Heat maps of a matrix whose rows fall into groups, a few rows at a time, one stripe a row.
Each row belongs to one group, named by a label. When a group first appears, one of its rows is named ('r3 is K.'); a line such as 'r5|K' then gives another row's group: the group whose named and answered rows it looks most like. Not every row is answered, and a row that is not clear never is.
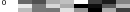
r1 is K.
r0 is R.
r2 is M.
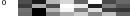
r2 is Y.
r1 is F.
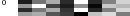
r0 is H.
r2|H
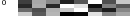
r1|F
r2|R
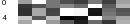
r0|K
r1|Y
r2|F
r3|F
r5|K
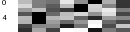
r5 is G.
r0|M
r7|F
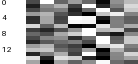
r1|H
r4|F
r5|F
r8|R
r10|Y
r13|H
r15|G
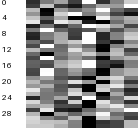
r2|G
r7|K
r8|H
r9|H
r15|R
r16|R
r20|M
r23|M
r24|H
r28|G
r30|K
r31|K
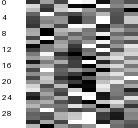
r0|F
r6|F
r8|G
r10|G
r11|H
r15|H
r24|H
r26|M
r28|R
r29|R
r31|G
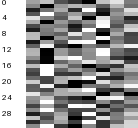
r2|H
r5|G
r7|H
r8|M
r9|G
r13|G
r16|K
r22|R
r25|K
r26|F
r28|H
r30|H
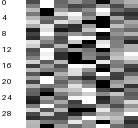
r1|K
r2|G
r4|M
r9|F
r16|F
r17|M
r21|M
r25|H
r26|K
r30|M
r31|G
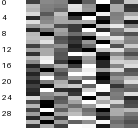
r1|M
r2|M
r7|H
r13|F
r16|H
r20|H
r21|Y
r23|H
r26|G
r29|F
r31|F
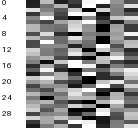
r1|H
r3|F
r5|R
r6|M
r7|M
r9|M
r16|F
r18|H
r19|K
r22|R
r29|K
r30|F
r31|H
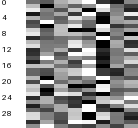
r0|R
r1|G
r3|H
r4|M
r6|Y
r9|Y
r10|M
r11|M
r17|R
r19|G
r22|G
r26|H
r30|F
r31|K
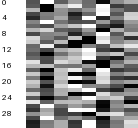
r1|Y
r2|G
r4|H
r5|K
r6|R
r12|R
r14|R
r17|Y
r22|R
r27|F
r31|H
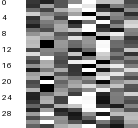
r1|F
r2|R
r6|H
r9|M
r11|G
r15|F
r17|H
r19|G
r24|F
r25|F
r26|R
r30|K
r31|R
